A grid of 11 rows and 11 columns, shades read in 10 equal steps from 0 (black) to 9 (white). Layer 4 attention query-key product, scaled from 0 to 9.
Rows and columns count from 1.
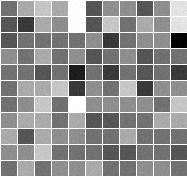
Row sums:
61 58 40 47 35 53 60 53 51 46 52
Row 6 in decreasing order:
7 7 6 6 5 5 5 4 4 2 2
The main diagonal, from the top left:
4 2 4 4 1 5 5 4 4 4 4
